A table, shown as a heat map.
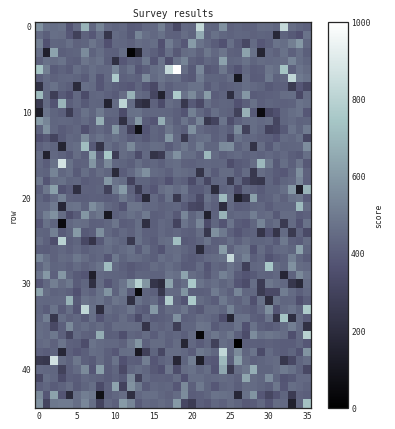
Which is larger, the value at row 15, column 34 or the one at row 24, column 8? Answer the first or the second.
the second
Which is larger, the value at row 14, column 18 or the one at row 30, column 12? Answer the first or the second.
the second
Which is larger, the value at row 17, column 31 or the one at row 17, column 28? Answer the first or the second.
the first
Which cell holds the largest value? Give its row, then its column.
5, 18
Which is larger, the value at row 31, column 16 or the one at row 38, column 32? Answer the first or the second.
the second
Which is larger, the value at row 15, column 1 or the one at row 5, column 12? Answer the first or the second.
the second
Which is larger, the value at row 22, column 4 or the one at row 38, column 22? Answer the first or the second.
the second
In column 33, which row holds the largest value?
6
